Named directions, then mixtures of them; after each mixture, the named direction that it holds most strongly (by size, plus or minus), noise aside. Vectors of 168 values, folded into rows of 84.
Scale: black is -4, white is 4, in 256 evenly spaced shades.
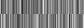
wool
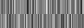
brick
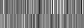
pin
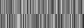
wool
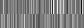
pin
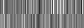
pin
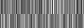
pin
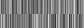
wool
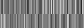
pin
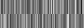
brick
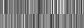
pin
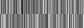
wool
